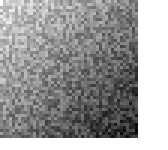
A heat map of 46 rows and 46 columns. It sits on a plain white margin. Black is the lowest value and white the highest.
There is an overall slope up to the top left. The ninth with the lowest average is the bottom right. No single row or column stands out from its neighbours. There are no regular stripes. The ninth with the highest average is the top left. Neither half mirrors the other. On average the colour sits 50% of the way up the scale.
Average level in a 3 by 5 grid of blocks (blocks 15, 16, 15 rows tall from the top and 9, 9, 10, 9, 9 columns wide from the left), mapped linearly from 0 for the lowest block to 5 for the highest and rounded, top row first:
5 4 4 3 2 | 4 3 2 2 1 | 3 2 1 0 0
